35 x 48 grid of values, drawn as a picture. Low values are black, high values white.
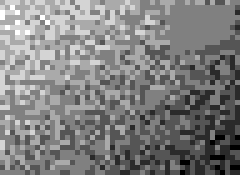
Odd rows or columns: none. Calmest part: top right. Odd patch: calmer, in the top right. Stripes: none. Ninth with the lowest average: bottom right. Mirror symmetry: none. Ninth with the highest average: top left. Slope: up to the top left.
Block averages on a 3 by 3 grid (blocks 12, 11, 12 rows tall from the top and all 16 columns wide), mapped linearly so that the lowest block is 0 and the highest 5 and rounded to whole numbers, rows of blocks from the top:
5 4 2
4 3 1
3 1 0
